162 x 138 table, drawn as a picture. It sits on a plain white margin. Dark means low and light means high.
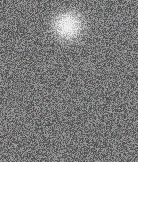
Average level on the scale: 50%. Slope: none. Bumps: one, in the top middle. Ninth with the highest average: top middle.
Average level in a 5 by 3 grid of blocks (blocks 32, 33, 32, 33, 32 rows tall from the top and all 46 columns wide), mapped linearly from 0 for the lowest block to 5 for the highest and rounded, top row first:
050 / 020 / 000 / 000 / 000
